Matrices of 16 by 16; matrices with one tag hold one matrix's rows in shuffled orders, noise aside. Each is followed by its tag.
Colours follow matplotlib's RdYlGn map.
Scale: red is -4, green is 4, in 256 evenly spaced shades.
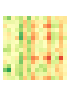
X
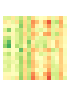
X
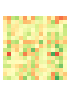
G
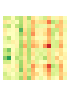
X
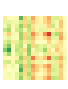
X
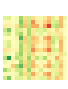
X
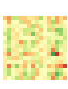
G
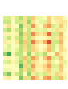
X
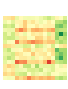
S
